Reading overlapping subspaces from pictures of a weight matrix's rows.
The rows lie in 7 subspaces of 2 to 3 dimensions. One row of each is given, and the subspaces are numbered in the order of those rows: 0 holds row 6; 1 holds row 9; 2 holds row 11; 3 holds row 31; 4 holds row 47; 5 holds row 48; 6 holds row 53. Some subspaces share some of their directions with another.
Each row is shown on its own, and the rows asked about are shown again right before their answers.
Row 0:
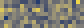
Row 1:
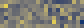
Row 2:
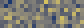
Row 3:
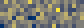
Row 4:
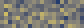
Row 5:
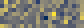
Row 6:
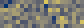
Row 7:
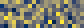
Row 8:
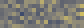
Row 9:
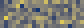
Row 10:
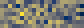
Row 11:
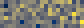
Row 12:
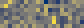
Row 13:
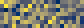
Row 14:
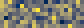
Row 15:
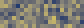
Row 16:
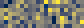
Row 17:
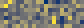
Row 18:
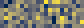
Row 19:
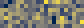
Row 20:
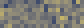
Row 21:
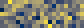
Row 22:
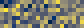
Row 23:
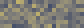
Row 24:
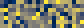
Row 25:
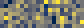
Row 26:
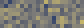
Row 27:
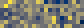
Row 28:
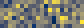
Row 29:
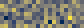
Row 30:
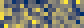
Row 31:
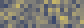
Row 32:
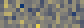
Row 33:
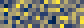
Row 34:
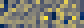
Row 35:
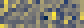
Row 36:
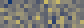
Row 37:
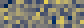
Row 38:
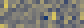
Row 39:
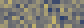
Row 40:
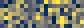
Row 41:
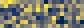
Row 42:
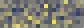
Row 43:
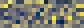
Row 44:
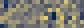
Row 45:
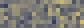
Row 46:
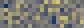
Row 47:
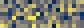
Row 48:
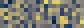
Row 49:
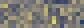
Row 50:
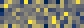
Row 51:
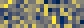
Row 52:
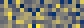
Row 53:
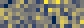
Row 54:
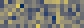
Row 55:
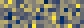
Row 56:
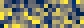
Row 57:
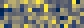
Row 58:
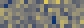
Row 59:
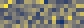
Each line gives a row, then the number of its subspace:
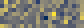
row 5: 5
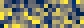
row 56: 1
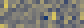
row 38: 5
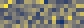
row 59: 4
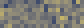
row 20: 1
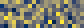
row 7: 0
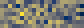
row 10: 4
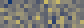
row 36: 3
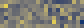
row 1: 2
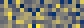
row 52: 2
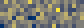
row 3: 4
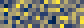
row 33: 0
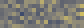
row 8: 4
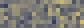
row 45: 2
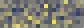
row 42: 1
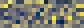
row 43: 4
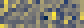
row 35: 5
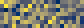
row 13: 0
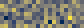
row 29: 0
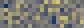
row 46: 0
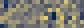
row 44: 5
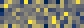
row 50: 6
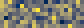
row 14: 1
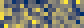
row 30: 1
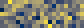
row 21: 3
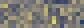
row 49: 2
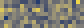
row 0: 1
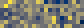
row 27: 1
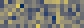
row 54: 2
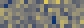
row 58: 6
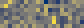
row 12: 6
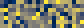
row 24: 4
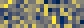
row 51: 6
